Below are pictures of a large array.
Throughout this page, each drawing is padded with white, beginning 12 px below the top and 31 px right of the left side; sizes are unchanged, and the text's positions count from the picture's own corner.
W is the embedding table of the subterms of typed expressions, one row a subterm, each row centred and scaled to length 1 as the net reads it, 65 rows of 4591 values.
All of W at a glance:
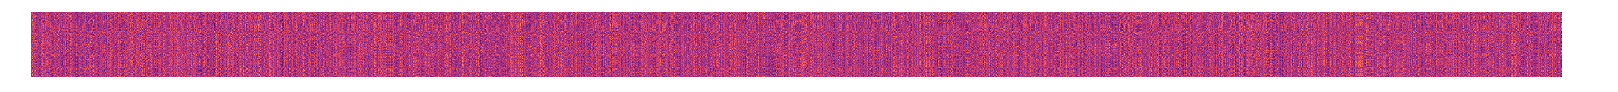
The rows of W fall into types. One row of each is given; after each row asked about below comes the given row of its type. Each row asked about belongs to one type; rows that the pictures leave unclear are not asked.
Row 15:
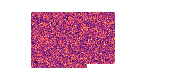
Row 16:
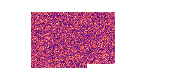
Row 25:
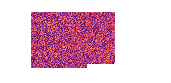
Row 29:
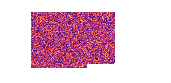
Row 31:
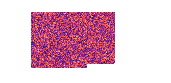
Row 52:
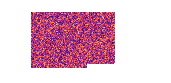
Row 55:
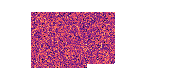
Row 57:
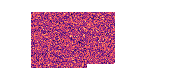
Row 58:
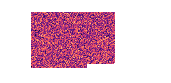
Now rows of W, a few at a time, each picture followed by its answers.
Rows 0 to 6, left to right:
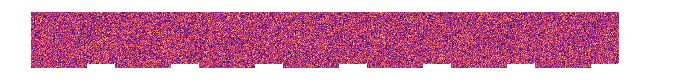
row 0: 58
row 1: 52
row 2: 25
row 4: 31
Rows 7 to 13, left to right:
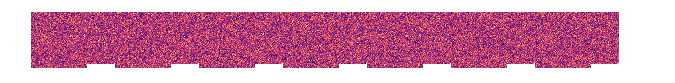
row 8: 52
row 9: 57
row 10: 25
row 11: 57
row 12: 15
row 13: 15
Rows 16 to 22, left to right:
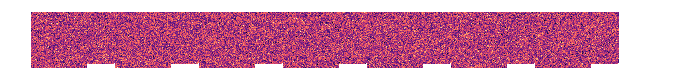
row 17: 15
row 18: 15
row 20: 25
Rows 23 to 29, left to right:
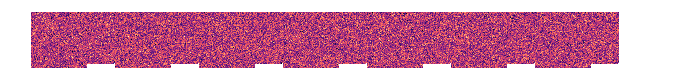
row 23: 31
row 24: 58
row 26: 15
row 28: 31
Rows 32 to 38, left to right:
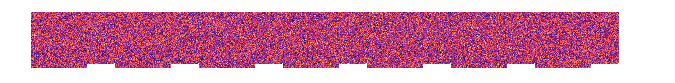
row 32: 57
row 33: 31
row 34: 25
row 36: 29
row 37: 25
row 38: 52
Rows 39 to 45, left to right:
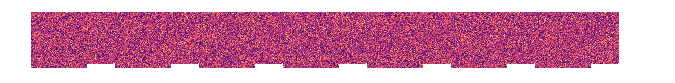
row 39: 57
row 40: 52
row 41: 31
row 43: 16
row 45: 58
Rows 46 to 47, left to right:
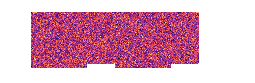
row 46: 52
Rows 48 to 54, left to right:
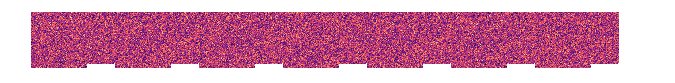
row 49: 52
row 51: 31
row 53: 16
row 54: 58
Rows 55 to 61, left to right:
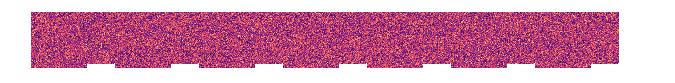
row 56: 57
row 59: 58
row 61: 29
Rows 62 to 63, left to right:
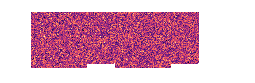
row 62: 58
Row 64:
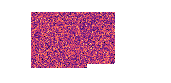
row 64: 55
